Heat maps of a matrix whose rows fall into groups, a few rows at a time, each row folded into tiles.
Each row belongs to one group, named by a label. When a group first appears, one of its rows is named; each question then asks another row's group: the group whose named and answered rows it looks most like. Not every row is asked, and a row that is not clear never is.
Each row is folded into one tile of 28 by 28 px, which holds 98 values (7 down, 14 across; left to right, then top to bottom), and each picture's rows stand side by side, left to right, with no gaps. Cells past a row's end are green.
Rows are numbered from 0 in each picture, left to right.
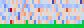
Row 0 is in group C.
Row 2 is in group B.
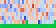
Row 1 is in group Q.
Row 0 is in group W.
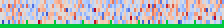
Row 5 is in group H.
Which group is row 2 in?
Q
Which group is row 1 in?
C
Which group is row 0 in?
H
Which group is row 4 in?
W
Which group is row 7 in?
Q
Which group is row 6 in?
Q
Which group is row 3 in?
C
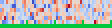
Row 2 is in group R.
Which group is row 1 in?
B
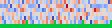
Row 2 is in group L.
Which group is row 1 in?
W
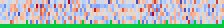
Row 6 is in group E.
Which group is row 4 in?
B
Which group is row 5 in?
H
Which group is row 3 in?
B
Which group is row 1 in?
H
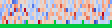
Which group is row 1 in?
C
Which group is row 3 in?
Q
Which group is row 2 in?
Q
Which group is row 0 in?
E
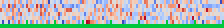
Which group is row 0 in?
H
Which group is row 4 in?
Q
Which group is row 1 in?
H
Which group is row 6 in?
L
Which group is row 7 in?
B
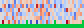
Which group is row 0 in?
E
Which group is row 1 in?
H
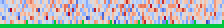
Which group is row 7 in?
Q
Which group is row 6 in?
L
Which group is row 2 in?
H
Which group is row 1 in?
Q
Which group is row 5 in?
L
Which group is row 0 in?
C
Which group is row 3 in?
C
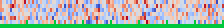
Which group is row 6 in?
Q
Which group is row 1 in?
W
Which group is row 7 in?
H
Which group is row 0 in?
R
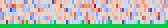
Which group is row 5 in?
Q
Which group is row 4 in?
Q
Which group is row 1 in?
B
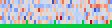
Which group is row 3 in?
R
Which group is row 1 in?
B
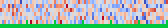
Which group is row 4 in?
W
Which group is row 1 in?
E
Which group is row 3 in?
W
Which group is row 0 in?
H
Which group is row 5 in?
B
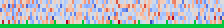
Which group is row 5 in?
Q
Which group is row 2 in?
C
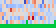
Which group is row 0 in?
B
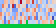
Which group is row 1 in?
W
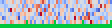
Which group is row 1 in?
H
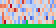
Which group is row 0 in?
L
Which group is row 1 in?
C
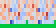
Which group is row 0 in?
Q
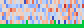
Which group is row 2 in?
H
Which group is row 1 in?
W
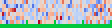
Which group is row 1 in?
C
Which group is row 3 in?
E
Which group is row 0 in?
B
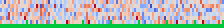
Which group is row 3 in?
L
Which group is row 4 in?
L
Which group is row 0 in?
L
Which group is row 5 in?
W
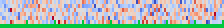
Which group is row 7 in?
Q
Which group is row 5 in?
E
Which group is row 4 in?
B
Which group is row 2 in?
E
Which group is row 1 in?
L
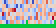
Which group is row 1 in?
L
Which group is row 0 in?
B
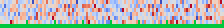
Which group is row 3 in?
L
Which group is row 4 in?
C
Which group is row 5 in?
H
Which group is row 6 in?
E
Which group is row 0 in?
C
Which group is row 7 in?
R
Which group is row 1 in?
L
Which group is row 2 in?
H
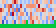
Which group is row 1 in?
L
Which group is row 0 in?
H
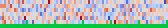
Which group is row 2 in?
L
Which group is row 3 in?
W
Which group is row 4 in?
E
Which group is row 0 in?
L
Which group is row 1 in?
E
